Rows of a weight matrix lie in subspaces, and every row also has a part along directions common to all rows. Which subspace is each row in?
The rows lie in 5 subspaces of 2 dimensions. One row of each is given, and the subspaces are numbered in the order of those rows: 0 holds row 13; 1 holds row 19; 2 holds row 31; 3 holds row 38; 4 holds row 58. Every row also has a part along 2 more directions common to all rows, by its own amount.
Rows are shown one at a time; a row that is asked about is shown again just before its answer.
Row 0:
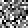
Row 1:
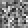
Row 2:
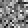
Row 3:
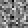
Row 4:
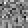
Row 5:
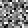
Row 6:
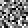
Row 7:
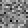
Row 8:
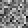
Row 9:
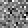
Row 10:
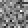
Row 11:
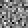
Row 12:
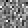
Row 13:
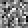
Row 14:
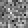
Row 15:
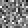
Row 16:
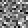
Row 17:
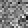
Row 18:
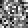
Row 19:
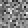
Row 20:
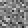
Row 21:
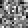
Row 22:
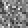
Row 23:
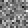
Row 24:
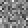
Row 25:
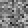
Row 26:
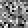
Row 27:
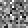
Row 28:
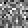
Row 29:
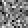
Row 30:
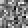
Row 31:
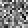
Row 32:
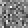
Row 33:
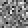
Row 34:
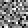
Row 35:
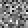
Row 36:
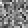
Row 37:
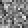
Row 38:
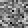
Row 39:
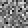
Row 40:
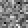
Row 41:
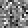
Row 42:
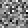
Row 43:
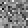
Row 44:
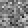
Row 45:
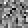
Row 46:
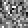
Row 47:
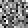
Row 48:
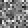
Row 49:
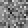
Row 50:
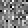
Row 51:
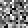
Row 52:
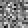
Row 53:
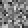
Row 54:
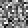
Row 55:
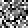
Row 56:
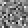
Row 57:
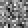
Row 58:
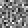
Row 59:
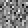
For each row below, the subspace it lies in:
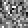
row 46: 2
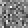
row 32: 4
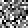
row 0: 0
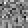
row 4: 0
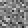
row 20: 3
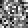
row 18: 2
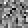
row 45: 0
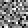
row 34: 4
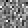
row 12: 4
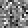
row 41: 3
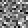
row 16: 3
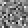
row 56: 4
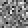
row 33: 2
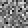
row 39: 2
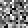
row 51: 3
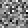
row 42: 1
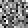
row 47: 4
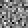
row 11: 4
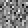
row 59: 4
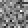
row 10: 3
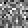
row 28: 0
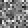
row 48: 0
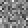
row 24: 0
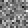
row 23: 0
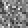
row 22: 2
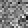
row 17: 3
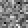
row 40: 3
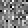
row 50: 4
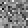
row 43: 0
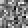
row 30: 2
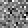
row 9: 1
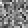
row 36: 2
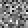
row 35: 1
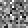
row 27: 3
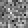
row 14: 1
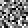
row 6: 4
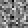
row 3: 3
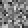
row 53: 2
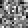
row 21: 2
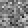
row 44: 3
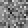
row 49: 1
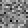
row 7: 1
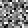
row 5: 2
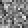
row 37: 2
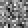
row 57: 1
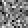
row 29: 2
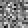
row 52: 1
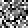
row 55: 0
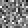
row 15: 4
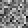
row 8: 1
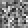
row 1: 0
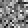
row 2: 3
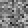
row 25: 3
